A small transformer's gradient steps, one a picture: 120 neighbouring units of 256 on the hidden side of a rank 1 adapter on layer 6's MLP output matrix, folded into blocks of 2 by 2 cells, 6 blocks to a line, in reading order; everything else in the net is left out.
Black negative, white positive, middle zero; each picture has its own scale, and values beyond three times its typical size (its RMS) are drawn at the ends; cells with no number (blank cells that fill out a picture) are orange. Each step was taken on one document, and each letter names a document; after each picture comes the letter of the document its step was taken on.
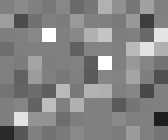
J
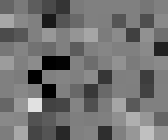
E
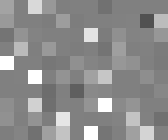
E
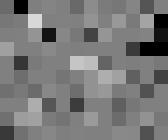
J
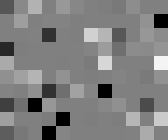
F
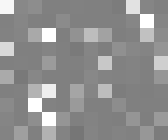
F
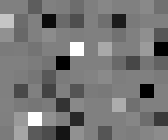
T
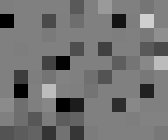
T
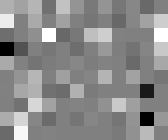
J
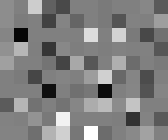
E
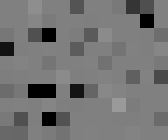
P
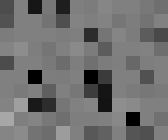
E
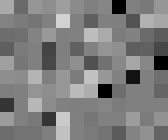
F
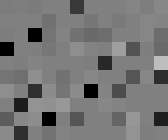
P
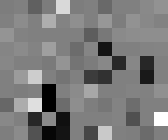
E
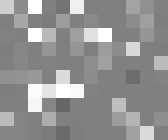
F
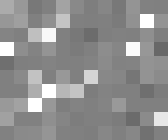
F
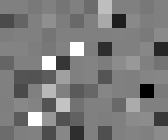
T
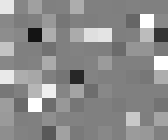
F
